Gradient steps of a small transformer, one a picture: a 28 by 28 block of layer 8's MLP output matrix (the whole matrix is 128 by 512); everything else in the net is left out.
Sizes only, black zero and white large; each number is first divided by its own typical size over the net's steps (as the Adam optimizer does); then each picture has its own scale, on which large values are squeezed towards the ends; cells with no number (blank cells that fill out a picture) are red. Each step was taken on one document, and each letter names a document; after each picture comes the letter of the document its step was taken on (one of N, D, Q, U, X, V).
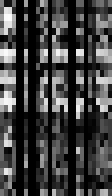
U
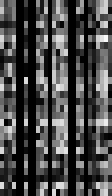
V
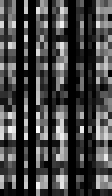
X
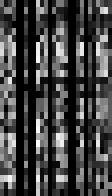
X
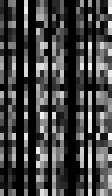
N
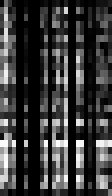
U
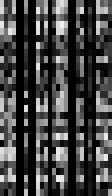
X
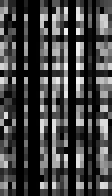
U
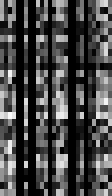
V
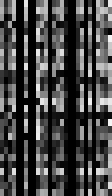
N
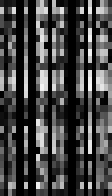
N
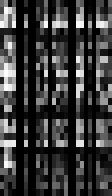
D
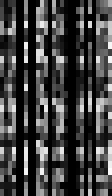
N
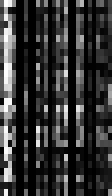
D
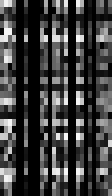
U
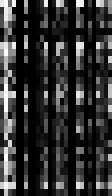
D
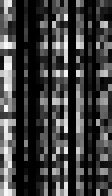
U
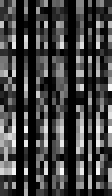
N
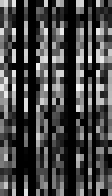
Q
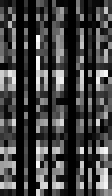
Q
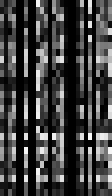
N
